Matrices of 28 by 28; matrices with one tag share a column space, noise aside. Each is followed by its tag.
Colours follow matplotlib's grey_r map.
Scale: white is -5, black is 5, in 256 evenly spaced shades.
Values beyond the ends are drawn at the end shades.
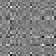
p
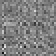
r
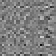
p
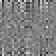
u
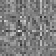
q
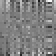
u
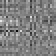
q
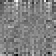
u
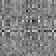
q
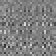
r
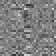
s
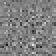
r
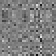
s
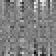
u
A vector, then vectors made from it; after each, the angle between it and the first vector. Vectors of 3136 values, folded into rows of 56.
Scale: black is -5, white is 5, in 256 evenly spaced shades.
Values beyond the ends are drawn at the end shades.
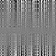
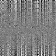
nearly opposite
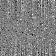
partly aligned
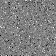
orthogonal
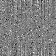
partly opposed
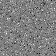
orthogonal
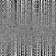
nearly parallel
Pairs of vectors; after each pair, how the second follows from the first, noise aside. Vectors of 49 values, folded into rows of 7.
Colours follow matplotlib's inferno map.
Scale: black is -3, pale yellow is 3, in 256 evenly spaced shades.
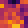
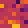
partly zeroed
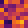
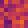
shrunk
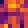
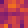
shrunk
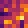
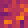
shrunk
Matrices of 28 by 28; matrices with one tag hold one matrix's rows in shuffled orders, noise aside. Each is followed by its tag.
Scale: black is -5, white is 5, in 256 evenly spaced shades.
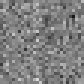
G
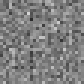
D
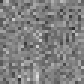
G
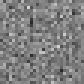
D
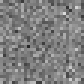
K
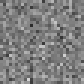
D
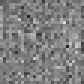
K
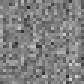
K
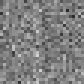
G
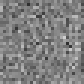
K
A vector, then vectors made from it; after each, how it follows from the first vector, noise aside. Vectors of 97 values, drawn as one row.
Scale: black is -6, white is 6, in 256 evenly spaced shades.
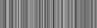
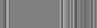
partly zeroed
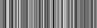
scaled up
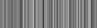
reversed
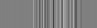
partly zeroed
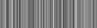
negated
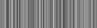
negated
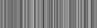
reversed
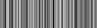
scaled up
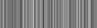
reversed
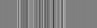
partly zeroed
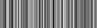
scaled up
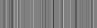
partly zeroed
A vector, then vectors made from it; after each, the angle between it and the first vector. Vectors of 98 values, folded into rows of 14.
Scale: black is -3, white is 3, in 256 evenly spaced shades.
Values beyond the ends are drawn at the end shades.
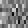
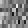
nearly parallel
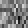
nearly parallel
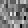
orthogonal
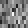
nearly opposite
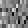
nearly parallel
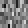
partly opposed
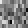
partly aligned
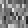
partly aligned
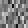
partly aligned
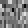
partly opposed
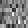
nearly opposite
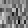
nearly parallel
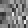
nearly opposite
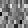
orthogonal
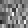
nearly opposite
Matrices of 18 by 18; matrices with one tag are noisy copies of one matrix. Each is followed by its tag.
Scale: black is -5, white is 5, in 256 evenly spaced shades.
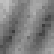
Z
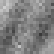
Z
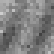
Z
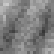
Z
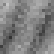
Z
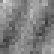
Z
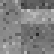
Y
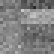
Y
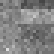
Y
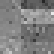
Y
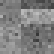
Y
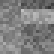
Y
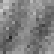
Z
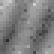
Z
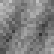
Z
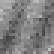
Z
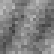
Z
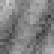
Z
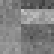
Y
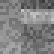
Y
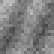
Z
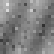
Z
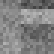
Y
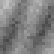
Z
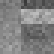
Y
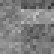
Y
